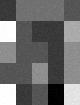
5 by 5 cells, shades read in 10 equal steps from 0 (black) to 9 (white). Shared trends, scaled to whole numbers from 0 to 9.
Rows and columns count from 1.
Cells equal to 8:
1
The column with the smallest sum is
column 4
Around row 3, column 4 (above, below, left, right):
2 2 3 5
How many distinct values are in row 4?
3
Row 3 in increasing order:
2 3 3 5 5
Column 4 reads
4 2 2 2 0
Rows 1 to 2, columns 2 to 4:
4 4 4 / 3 2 2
